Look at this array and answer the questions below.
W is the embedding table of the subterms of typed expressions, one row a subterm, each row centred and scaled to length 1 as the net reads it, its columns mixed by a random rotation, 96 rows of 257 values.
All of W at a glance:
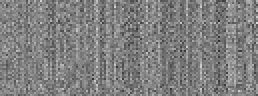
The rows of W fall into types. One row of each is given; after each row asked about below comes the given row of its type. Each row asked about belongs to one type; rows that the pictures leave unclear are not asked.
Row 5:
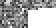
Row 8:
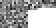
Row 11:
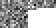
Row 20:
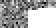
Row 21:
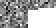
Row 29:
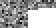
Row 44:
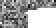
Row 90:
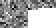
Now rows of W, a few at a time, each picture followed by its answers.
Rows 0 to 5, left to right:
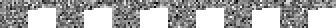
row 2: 20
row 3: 5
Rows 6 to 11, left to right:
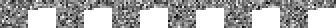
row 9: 5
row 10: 8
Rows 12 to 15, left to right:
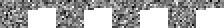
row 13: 21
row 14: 29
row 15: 5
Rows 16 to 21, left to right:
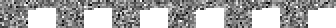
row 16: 8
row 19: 20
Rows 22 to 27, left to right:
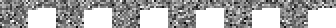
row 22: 8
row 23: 8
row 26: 29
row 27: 90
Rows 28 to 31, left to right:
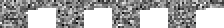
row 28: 44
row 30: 44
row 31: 8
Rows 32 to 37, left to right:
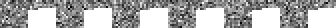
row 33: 90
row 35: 20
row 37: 21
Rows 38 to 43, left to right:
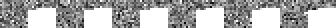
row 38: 8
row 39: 5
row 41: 20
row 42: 8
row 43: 44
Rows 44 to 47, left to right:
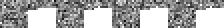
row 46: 5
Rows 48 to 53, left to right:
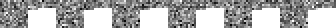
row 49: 44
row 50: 90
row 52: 29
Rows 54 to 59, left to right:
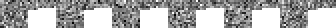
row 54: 21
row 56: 5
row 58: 29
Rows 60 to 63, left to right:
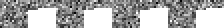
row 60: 44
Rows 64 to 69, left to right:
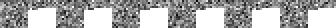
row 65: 21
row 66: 90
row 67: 5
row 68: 20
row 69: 21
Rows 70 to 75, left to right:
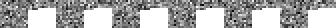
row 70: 21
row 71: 8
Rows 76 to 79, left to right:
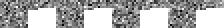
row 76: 21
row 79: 20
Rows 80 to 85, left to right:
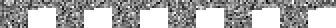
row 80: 5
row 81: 21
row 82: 21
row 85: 8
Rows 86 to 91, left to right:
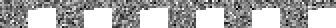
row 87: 44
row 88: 20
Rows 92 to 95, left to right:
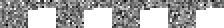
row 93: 8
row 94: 21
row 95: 29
